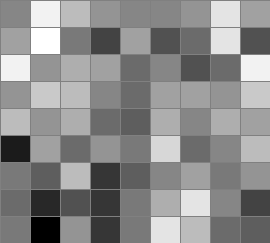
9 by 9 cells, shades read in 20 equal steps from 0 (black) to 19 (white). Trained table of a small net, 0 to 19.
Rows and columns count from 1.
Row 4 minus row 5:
-3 4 1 2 1 -1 2 -2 3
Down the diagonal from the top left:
10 19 13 10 7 16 12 10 7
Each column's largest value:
18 19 14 12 12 17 17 17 18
